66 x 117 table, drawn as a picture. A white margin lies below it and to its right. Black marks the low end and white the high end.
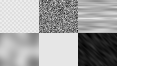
The table splits into 2 rows of 3 panels. Panel 1,1: very high, checkered, faint in contrast. Panel 1,2: middling, fine-grained, strong in contrast. Panel 1,3: high, streaked across. Panel 2,1: high, smooth. Panel 2,2: very high, flat. Panel 2,3: very low, slanting down to the right, faint in contrast.
